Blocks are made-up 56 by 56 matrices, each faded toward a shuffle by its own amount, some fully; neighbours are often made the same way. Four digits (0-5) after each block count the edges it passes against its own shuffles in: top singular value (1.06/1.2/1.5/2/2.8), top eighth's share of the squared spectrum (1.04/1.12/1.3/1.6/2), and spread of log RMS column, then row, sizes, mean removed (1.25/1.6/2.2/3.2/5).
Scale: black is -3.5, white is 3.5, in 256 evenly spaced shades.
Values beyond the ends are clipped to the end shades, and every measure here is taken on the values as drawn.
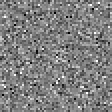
0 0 0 0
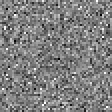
2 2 0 1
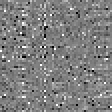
4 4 2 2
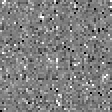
2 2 1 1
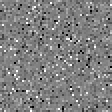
1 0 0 0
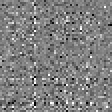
4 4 2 2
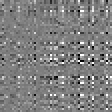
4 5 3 3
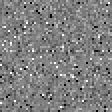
2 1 0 0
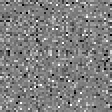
3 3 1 1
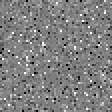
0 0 0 0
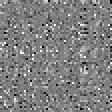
3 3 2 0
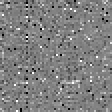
3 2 1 0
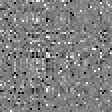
4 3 2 1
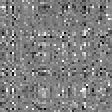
4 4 3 3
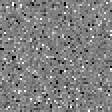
1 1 0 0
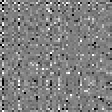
4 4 3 2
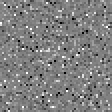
0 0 0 0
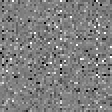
4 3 1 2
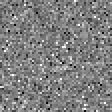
0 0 0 0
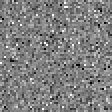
0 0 0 0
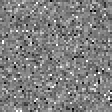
0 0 0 0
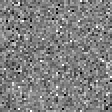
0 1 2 0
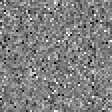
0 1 1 0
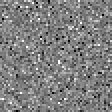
0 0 0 0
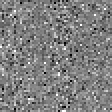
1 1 2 0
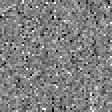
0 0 0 0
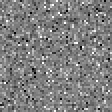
1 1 0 0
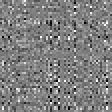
4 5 3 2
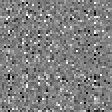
4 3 2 1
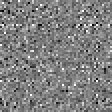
3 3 1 2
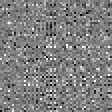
4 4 3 2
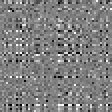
5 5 3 3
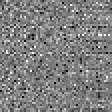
4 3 1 1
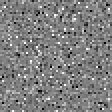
2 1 0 0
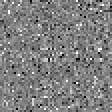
3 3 1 1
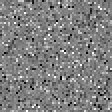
1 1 0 0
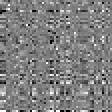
5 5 3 3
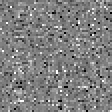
3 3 1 1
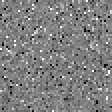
0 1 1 0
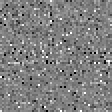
1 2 0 1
